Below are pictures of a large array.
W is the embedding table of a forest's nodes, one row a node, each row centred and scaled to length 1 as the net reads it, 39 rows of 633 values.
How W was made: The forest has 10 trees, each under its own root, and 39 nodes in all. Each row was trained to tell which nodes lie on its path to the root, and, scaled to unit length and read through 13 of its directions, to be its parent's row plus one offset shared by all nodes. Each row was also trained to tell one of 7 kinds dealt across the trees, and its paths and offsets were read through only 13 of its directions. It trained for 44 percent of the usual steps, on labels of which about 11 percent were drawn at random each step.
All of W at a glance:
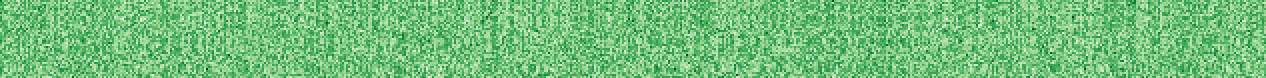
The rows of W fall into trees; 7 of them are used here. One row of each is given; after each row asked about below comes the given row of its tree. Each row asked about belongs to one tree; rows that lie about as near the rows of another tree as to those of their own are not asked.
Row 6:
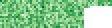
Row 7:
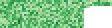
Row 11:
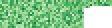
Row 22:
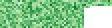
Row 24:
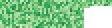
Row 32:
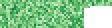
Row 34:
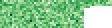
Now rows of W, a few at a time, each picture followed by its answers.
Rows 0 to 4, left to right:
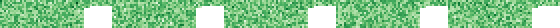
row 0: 34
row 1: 24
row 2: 34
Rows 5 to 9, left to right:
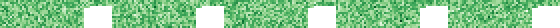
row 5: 11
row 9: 34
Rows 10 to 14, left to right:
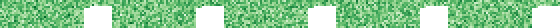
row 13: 6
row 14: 32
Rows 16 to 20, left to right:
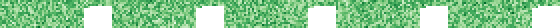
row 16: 11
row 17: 11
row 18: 7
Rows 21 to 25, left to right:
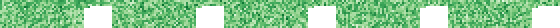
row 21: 34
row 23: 24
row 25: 22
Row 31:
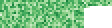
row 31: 24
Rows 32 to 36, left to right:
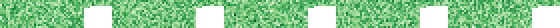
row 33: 11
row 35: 34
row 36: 6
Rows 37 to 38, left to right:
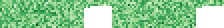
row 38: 22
